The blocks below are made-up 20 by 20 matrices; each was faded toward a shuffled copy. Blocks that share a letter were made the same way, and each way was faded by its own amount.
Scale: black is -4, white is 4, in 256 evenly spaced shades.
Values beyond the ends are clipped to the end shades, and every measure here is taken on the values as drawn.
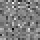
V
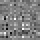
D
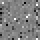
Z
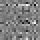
D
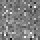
Z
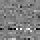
D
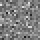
Z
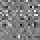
V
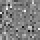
Z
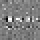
D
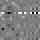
D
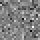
Z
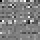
D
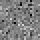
Z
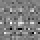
D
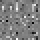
V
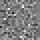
Z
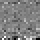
D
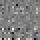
D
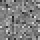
Z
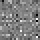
V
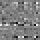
D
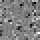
Z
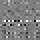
D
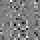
V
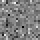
Z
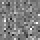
Z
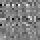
D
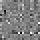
V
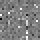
Z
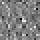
V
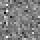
Z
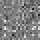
V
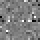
V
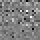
V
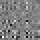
D
